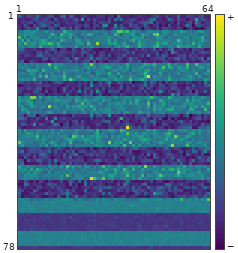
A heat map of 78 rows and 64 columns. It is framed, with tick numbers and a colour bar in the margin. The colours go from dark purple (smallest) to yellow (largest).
The bottom part is calmer, past a seam about 80% of the way down. Stripes running across repeat 7 times from top to bottom. On average the colour sits 30% of the way up the scale. There is no overall slope.
